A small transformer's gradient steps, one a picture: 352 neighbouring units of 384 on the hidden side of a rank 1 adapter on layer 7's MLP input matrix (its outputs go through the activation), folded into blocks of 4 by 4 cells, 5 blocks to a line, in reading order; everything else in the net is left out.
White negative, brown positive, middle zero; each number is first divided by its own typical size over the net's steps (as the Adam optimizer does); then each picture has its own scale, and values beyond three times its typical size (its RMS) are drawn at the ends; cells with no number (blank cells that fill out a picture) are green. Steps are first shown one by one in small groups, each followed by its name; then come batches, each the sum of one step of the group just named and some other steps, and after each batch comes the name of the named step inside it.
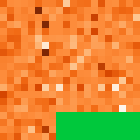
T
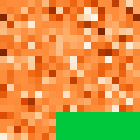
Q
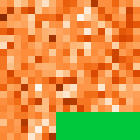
Q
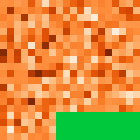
Q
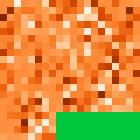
Q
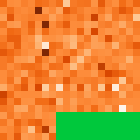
T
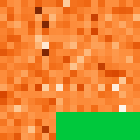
T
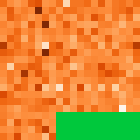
T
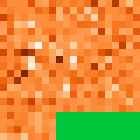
Q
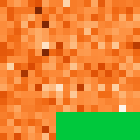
T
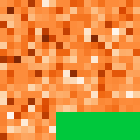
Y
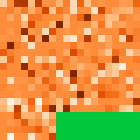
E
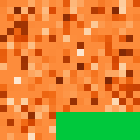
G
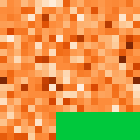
G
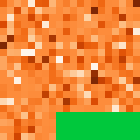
G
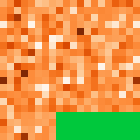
E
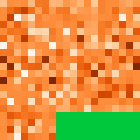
G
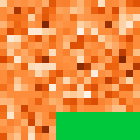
G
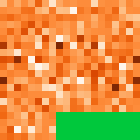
G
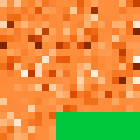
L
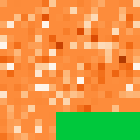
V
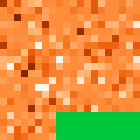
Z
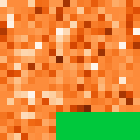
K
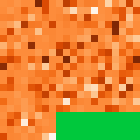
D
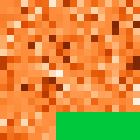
D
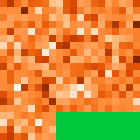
D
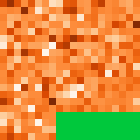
V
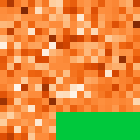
V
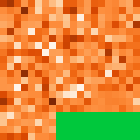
Z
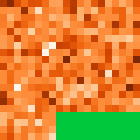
D
